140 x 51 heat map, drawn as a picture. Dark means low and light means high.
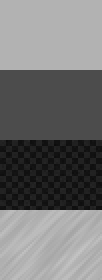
The table splits into 4 rows of 1 panel. Panel 1,1: high, flat. Panel 2,1: low, flat. Panel 3,1: very low, checkered, faint in contrast. Panel 4,1: high, slanting up to the right, faint in contrast.
